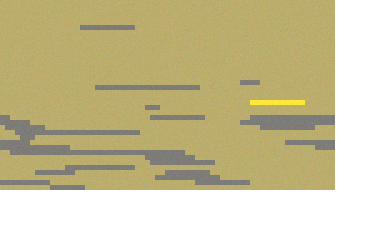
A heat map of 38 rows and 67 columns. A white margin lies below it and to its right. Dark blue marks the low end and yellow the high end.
On average the colour sits 70% of the way up the scale. Neither half mirrors the other. Values change most from cell to cell in the bottom left. Streaks run across, left to right.
